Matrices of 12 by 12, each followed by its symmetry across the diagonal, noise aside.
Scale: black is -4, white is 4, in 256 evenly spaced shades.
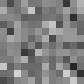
antisymmetric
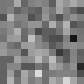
antisymmetric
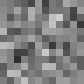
antisymmetric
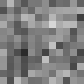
antisymmetric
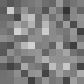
symmetric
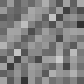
symmetric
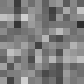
antisymmetric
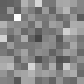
symmetric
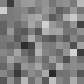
antisymmetric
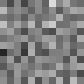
antisymmetric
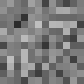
symmetric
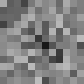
symmetric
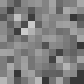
symmetric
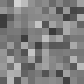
antisymmetric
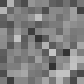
symmetric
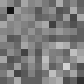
symmetric
